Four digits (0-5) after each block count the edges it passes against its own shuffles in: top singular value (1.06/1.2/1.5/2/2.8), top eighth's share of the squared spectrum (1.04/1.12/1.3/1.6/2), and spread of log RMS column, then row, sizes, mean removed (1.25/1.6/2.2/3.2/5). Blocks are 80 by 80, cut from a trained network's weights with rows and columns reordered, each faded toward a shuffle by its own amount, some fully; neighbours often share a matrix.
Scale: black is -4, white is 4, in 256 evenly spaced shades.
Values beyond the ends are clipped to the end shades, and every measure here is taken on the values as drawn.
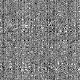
3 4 1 3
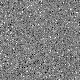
0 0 0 0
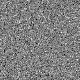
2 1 0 0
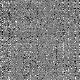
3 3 3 0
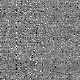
2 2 2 0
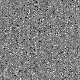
1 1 0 1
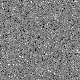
0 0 0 0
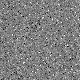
0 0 0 0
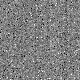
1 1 0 1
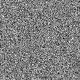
0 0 0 0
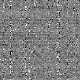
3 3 3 0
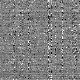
3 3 3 0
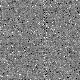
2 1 1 0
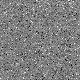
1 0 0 0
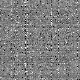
3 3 3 0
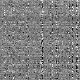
3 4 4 0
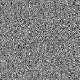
3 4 2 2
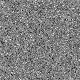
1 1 0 0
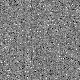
1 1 0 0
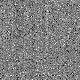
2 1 0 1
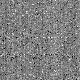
2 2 0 1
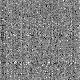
3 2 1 2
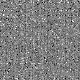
2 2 0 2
